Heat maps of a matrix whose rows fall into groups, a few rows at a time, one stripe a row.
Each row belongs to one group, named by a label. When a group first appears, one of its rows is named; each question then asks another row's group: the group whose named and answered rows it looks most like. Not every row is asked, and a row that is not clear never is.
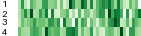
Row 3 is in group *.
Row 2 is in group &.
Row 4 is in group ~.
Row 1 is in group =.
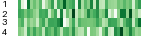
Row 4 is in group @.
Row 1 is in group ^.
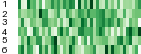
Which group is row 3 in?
=
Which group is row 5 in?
@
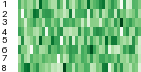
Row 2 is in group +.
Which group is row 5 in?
*
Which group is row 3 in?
@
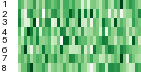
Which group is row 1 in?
@
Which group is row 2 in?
^
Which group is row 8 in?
&
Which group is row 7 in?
~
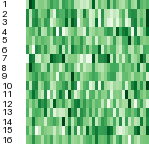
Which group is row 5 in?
@
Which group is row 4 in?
&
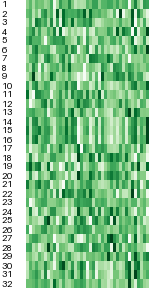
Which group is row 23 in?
+
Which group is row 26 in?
+
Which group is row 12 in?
+
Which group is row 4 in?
&
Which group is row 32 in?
~
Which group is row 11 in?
^
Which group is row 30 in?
@
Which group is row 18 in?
=
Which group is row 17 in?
+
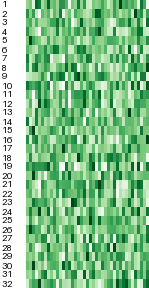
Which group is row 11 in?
^
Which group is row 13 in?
@
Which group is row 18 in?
=
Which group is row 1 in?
*
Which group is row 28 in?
*
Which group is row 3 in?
~
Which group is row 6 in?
~
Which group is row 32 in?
&
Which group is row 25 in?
=
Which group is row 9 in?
+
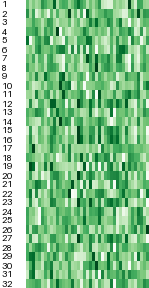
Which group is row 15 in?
=
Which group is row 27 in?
=
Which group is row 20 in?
=
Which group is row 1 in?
~
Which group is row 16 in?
=
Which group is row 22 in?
~
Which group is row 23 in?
=
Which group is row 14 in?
~
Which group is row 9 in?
@
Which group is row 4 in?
~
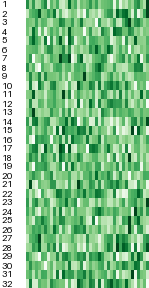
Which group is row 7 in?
~
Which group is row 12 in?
=
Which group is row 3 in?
@
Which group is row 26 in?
~
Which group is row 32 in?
=
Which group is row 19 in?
^
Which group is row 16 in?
^
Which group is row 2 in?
&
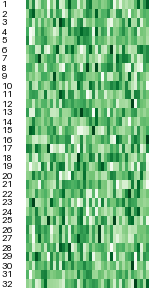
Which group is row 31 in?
+
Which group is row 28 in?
~
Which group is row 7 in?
&
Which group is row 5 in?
+
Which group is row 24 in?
@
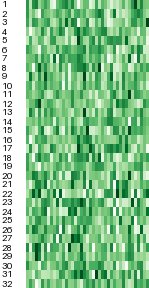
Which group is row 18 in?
^
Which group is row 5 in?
=
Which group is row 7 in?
~
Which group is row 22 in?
&
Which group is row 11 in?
@
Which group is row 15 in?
@
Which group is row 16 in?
+
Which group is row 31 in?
+
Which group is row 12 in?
&
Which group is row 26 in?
~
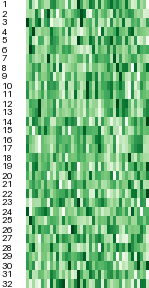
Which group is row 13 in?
&
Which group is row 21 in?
~
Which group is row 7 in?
*
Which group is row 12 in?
&
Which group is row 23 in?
+
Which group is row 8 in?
&
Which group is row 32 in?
+
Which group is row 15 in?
^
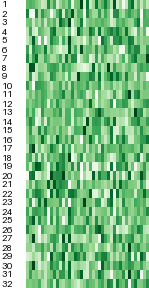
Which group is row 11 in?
@
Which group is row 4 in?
=
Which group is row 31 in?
~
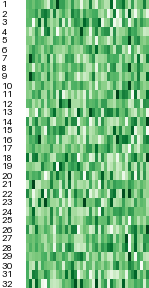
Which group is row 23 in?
^
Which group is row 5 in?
@
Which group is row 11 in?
&
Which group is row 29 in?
~
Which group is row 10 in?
@
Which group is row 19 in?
~
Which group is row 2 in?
~
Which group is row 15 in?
*
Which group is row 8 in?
@
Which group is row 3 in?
^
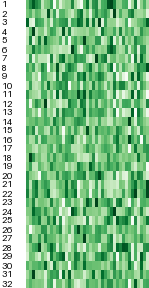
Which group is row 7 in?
+
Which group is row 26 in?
+
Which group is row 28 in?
&
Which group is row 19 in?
=
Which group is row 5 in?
^
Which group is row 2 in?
*
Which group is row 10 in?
*
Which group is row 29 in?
+
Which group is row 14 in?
~
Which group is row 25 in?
&
